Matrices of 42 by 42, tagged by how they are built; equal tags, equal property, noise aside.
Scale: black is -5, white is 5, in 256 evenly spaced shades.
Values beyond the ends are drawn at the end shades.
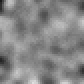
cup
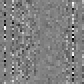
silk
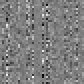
silk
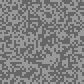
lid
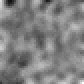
cup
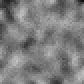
cup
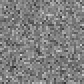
lid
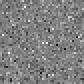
lid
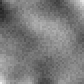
cup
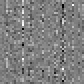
silk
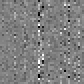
silk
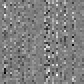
silk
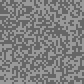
lid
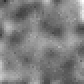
cup
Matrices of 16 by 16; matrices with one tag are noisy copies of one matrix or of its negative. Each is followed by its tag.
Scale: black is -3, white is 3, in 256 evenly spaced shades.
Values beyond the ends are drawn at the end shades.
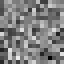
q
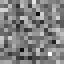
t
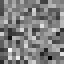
q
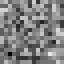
t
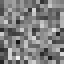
q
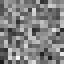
q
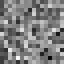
q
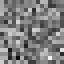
q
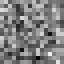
t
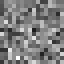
q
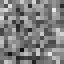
t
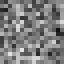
t
